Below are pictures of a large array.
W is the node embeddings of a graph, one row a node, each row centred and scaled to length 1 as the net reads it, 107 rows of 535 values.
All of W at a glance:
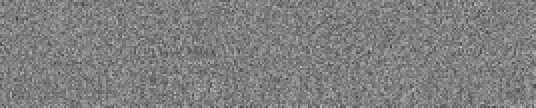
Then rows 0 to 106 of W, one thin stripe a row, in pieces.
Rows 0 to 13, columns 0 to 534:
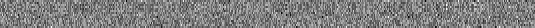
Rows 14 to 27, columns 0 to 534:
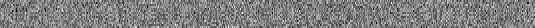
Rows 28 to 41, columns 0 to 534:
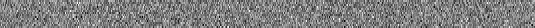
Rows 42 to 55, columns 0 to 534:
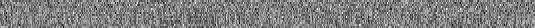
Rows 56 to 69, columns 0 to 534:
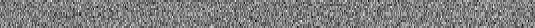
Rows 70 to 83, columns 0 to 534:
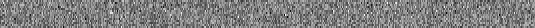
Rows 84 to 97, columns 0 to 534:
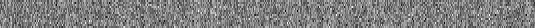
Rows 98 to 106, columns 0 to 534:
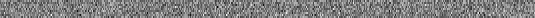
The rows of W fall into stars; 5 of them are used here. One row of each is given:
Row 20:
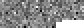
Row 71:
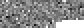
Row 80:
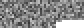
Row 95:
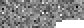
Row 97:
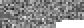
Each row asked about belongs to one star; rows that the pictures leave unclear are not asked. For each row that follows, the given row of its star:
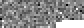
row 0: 97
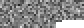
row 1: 20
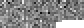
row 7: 71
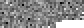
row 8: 97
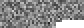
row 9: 20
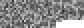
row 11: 80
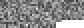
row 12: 95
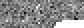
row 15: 20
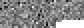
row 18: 80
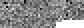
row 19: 80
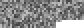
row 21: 80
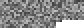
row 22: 20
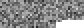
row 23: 80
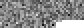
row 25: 71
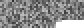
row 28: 71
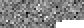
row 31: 20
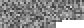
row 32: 20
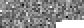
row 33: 97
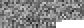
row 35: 80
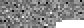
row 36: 95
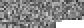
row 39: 80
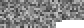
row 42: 95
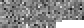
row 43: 71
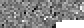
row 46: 20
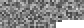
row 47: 20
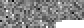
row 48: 71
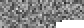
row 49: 20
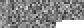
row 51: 71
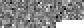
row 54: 97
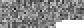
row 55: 80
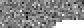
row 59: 20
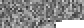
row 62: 97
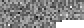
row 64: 20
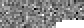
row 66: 20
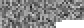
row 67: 80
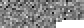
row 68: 80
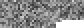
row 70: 80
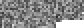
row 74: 97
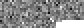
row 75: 71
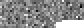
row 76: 71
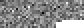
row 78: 95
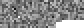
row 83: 95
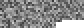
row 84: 95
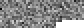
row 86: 20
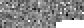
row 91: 97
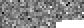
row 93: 97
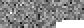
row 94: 80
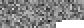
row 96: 95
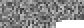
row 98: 71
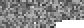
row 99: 95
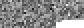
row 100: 80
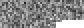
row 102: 80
